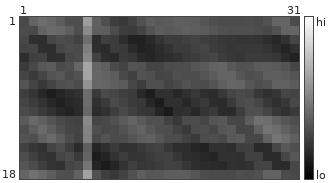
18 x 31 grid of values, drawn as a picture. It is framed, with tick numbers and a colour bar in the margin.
Column 8 stands out from the rest. No overall slope runs across the table. On average the colour sits 30% of the way up the scale. Horizontal stripes repeat 3 times down the table.
